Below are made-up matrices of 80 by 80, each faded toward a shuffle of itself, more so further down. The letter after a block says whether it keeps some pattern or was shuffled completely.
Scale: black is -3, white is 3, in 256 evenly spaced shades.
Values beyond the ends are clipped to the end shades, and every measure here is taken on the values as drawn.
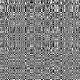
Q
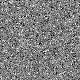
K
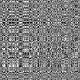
Q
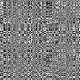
Q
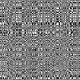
Q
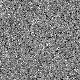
K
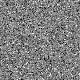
K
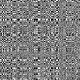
Q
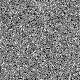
K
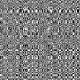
Q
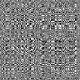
Q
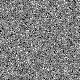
K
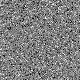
K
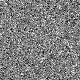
K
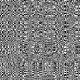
Q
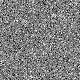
K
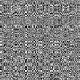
Q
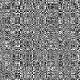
Q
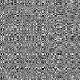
Q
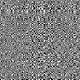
Q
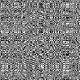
Q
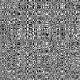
Q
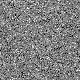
K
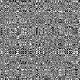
Q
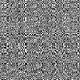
Q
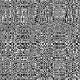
Q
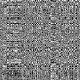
Q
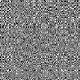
Q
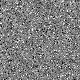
K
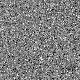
K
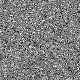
K
